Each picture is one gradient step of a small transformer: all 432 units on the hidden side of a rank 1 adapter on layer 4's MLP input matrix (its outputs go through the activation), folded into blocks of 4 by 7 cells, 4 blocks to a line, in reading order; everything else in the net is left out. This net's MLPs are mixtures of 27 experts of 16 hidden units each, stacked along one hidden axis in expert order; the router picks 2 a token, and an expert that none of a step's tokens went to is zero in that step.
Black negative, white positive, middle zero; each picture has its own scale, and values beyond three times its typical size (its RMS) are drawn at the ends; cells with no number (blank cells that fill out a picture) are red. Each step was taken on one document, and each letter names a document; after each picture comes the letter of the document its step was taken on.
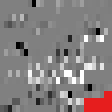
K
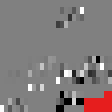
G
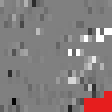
K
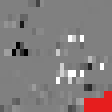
K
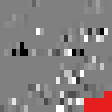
K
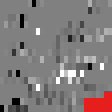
K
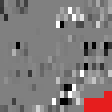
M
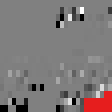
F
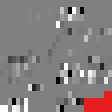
G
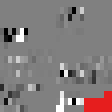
G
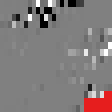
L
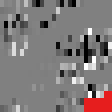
L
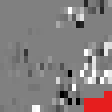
M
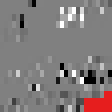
M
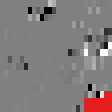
L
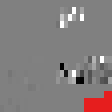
G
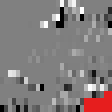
F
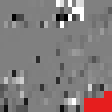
F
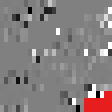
L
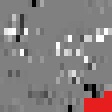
K
